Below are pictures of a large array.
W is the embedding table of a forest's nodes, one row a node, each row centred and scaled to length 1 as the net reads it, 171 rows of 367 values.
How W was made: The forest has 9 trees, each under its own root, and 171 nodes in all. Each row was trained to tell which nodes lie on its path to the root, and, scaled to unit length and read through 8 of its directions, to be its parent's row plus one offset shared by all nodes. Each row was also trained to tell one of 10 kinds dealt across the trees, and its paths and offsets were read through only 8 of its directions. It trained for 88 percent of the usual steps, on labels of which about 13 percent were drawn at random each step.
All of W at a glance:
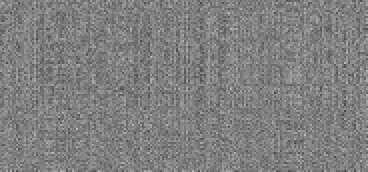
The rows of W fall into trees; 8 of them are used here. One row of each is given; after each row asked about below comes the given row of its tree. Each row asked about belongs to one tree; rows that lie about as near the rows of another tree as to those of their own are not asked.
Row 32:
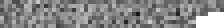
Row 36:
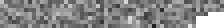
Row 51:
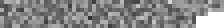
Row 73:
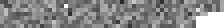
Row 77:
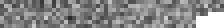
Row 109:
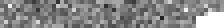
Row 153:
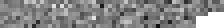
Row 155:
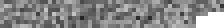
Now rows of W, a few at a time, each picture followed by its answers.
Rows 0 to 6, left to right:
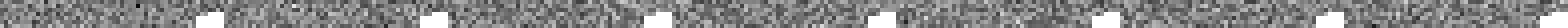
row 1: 153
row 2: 51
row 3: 109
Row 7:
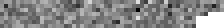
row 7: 73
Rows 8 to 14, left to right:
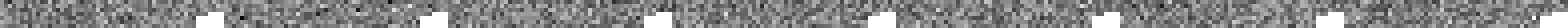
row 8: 109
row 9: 153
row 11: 51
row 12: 153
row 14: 77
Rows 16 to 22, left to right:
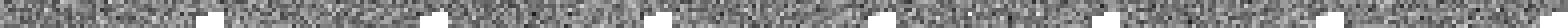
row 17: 32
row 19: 77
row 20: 32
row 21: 77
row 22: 36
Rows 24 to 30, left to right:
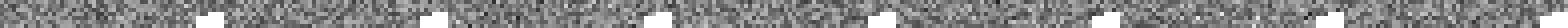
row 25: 51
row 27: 32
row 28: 77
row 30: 32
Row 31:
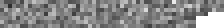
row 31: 32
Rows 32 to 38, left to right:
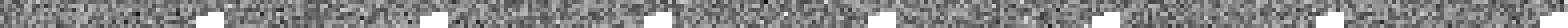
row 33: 155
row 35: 51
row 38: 73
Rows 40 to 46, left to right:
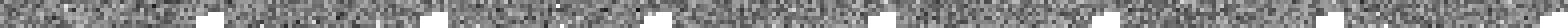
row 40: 73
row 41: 51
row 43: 51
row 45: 109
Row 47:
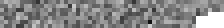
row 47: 109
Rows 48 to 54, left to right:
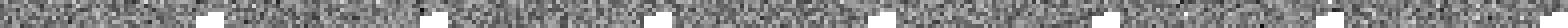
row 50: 51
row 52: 32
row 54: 153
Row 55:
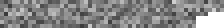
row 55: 51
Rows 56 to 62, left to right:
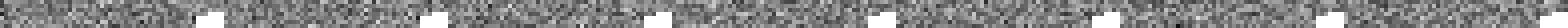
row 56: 51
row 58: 51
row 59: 153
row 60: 51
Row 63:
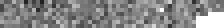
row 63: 109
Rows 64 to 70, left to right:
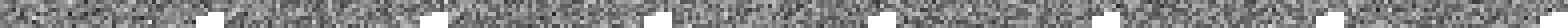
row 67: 32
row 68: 77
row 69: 109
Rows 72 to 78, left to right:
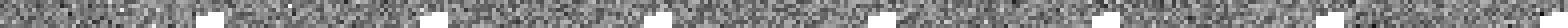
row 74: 77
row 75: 77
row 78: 109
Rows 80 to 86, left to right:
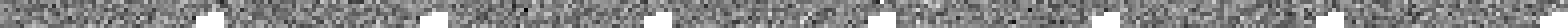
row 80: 77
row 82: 109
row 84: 153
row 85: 73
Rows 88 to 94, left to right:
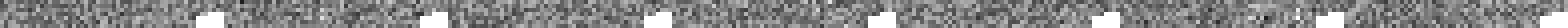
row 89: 109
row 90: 51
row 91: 32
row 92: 153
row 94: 109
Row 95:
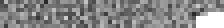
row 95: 51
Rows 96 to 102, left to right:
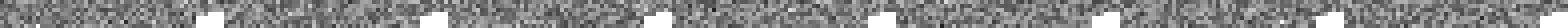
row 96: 51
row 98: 32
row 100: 36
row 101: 32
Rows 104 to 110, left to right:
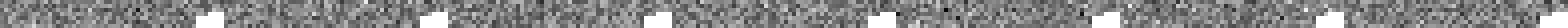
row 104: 32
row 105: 32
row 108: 153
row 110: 51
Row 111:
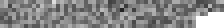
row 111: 153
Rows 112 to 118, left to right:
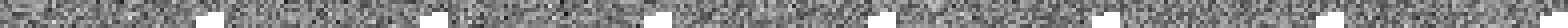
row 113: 153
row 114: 51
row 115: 109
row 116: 153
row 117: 51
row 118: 109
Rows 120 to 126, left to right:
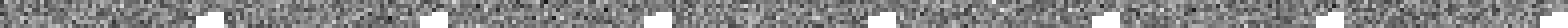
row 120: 32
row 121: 153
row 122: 36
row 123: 32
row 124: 73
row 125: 73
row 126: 109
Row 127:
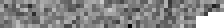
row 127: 73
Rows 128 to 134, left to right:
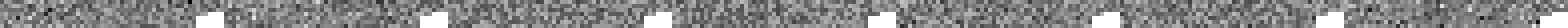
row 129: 153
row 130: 77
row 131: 109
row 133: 51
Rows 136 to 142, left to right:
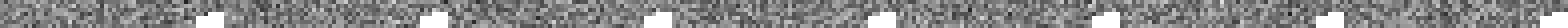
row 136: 153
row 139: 77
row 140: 32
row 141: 32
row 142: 153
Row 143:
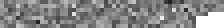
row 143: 73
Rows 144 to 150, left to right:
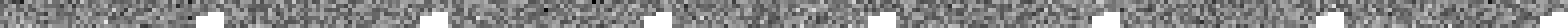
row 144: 32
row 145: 77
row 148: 109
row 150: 32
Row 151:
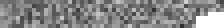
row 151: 109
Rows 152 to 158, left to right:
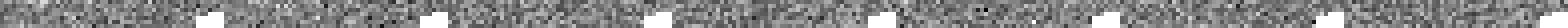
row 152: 153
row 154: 51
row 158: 77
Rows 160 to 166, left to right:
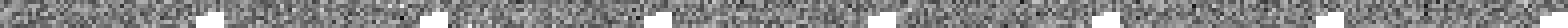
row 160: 109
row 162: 153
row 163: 36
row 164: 109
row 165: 153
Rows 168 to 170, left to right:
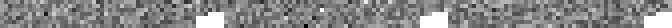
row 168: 153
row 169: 109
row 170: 73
